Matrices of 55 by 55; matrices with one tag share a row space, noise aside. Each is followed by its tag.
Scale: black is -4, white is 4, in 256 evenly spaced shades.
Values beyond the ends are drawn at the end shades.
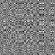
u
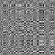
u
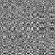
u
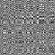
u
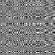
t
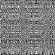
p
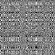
p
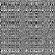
p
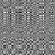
u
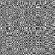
t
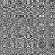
u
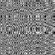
t
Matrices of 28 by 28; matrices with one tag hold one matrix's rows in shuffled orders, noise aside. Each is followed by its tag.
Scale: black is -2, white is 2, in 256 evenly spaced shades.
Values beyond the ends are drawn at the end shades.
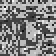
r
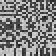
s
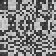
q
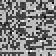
r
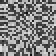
q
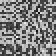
s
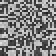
q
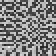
s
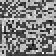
r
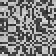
q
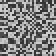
q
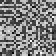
s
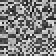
q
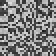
q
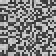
q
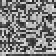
r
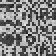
s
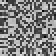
q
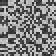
q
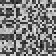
s
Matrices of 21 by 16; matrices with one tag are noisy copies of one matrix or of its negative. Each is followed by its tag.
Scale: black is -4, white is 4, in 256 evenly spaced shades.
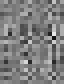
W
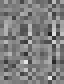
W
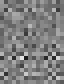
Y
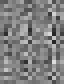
W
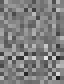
Y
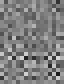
Y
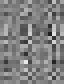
W
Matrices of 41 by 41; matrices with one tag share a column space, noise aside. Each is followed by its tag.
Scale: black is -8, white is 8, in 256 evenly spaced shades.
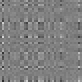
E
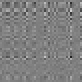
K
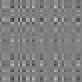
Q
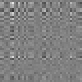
K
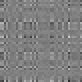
E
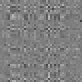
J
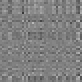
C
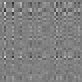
K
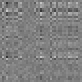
K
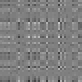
E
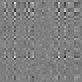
K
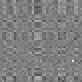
C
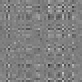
J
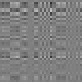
K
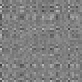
J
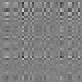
K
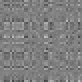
E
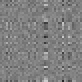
E
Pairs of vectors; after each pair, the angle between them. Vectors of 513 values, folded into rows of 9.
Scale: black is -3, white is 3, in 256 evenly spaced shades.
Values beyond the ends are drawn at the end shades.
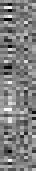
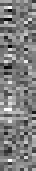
nearly parallel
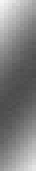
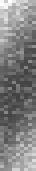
nearly parallel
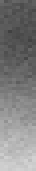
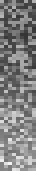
partly aligned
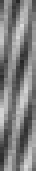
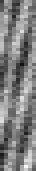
nearly parallel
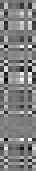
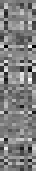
nearly parallel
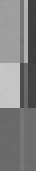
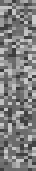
orthogonal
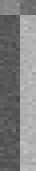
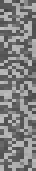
orthogonal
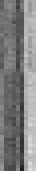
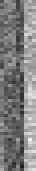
nearly parallel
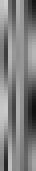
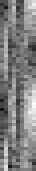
nearly opposite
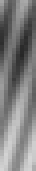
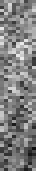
partly opposed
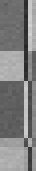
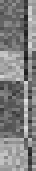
nearly parallel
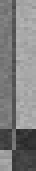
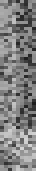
partly opposed
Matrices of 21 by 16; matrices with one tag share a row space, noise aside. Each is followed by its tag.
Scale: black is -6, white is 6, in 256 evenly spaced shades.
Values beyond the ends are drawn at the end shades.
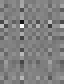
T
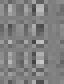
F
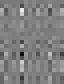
T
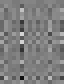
T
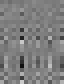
T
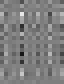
T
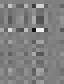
F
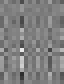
T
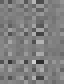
F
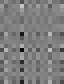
T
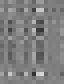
F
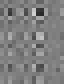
F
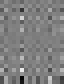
T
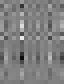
T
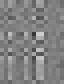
F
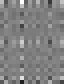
T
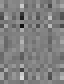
T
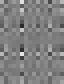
T
